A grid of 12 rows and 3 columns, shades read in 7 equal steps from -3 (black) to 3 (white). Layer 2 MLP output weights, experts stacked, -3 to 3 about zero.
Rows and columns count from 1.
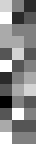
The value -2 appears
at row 1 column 3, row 2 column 2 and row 7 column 1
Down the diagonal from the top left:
2 -2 0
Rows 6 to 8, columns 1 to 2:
3 -1 / -2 0 / -1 1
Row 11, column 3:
-1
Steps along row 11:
down same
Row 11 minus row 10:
2 -4 -1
